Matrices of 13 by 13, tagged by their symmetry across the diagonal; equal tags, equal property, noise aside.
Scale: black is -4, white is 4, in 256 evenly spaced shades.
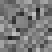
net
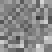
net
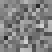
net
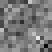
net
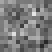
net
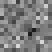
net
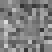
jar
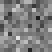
jar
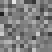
jar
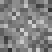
net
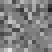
jar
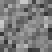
net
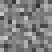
jar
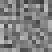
jar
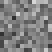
jar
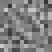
jar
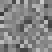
net
